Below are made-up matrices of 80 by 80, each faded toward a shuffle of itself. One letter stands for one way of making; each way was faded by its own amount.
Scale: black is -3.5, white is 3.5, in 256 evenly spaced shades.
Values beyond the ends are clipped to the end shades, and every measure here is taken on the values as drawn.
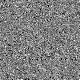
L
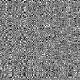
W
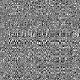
W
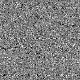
L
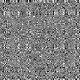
W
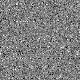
L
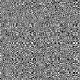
W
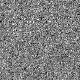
L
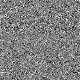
L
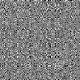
W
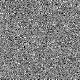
L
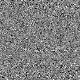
L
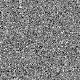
L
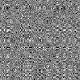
W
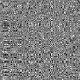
W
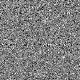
L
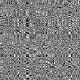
W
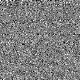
L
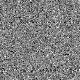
L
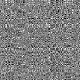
W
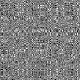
W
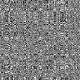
W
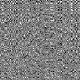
W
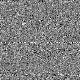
L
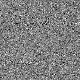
L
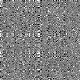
W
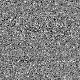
L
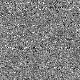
L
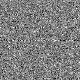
L
